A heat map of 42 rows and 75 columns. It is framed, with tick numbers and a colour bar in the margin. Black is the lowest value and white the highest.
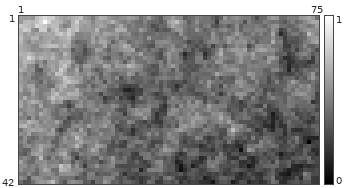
Odd rows or columns: none. Ninth with the highest average: top left. Slope: up to the top left. Stripes: none. Grain: blotchy.
